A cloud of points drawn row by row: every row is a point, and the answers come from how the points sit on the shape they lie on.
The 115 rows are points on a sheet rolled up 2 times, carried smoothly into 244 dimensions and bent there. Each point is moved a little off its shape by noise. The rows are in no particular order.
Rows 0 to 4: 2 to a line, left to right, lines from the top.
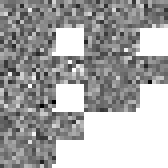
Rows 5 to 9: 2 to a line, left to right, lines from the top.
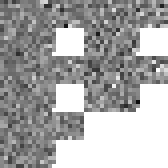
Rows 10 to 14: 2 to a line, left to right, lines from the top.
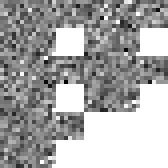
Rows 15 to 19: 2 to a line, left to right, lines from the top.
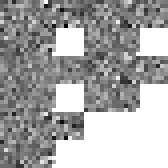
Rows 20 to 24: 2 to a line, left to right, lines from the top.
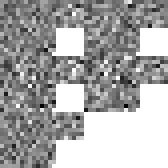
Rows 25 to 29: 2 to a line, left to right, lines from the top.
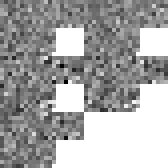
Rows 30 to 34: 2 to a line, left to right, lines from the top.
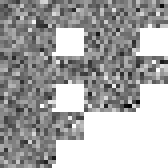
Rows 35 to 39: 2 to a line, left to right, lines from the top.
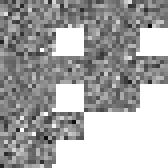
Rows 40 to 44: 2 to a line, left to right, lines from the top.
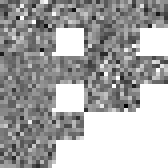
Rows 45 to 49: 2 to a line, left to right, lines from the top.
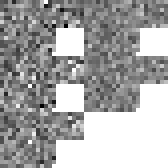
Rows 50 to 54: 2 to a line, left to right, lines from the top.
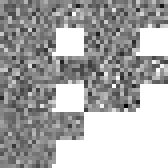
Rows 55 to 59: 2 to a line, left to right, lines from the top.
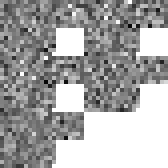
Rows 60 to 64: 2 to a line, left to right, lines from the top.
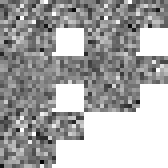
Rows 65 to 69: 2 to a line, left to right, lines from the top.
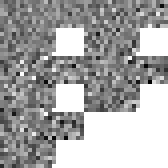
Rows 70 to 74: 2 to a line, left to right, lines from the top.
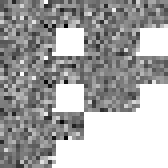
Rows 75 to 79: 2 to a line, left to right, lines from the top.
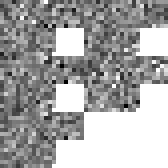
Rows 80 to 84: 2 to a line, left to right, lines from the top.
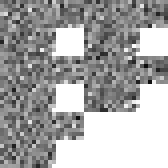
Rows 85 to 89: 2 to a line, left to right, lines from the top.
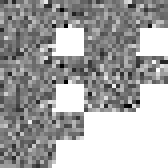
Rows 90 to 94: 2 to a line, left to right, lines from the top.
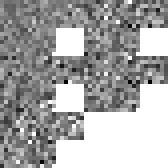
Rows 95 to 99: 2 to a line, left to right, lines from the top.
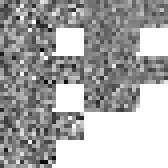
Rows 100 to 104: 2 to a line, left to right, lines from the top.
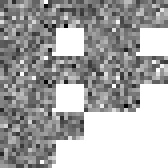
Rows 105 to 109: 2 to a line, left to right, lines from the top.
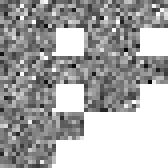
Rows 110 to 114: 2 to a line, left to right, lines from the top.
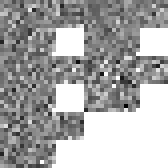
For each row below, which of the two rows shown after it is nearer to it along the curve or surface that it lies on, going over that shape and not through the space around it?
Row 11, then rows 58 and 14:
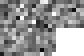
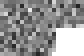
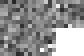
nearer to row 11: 14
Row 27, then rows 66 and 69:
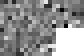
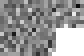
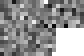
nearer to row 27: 69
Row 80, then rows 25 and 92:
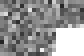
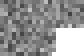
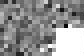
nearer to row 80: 92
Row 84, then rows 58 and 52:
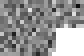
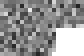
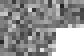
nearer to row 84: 58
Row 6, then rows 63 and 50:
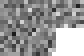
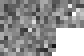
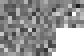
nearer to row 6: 50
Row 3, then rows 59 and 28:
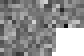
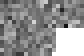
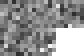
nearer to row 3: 59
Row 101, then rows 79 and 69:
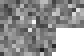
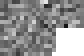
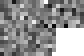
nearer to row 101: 79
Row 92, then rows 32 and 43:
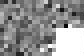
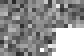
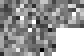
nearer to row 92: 32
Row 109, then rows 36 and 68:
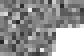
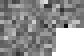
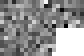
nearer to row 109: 68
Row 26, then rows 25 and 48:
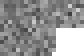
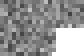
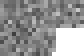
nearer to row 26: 48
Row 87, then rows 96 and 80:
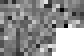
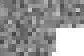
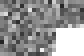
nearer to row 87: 80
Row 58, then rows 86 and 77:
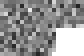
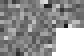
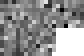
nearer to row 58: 77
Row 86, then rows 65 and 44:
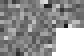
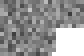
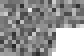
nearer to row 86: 65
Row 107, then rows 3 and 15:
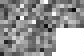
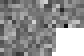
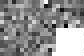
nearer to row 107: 15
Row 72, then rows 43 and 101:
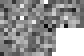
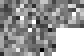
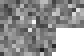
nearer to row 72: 43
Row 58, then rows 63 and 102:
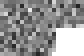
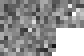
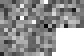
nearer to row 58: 63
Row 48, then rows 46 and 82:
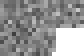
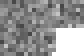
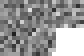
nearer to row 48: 46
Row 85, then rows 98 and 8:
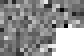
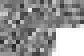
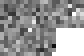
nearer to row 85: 98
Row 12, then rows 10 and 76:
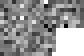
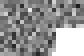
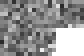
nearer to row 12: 76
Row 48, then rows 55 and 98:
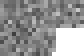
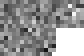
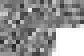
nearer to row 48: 55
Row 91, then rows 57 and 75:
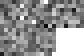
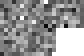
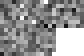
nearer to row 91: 75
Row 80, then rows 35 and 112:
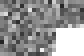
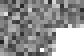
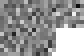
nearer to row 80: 35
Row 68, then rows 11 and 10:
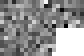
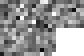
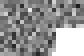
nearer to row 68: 11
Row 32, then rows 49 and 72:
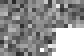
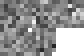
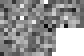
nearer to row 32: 72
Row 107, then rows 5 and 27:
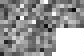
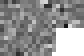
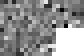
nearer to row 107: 27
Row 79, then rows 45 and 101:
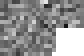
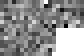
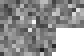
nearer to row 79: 101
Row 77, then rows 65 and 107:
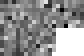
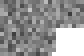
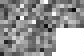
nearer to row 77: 107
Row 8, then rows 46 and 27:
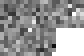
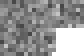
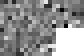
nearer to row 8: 46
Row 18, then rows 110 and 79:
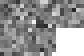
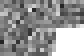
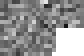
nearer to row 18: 79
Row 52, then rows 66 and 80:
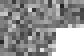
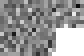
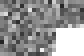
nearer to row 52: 80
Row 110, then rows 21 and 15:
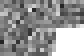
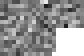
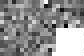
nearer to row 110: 15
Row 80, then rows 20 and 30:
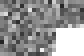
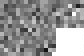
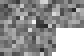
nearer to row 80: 20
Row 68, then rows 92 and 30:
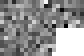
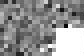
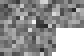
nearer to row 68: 92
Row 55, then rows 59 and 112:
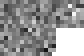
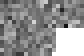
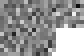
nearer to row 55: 112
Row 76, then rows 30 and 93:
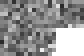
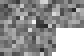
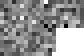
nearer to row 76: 93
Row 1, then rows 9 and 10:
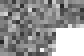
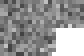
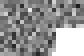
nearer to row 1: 10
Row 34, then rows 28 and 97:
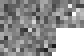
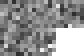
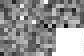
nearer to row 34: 28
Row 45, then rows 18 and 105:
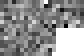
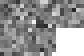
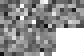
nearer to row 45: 105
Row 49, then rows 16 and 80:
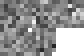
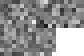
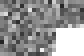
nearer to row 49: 16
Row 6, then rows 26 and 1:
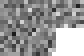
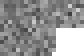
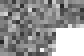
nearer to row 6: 1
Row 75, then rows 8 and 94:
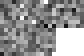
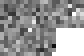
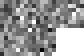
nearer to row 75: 94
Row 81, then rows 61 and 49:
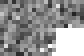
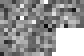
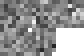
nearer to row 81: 61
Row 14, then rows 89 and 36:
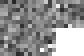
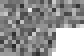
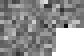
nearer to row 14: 89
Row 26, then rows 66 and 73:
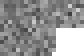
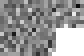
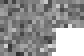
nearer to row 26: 73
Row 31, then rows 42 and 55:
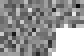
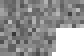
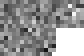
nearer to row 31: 55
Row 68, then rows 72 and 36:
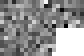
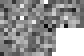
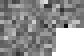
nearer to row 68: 72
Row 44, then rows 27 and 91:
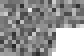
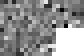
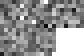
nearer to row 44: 27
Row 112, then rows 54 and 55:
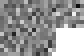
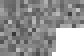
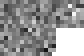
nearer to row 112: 55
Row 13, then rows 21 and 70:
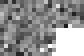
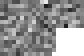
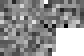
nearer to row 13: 70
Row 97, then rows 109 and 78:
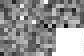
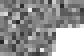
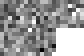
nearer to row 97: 78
